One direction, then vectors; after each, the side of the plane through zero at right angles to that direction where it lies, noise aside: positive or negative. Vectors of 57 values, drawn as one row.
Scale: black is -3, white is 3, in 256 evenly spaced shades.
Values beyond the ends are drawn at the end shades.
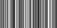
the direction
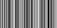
negative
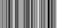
negative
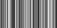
positive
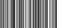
positive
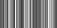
positive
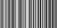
positive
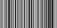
negative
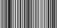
negative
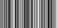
negative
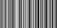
positive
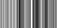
positive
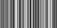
positive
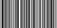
negative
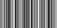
negative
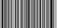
negative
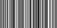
positive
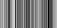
negative
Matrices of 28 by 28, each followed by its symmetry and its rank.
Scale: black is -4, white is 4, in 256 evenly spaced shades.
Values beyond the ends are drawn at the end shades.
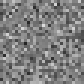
antisymmetric, full rank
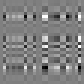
neither, rank one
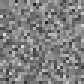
antisymmetric, full rank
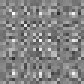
symmetric, rank three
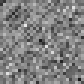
symmetric, full rank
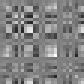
symmetric, rank two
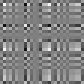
symmetric, rank one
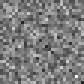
symmetric, full rank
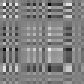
symmetric, rank one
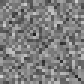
symmetric, full rank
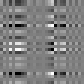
neither, rank one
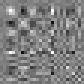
symmetric, rank three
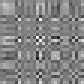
symmetric, rank two
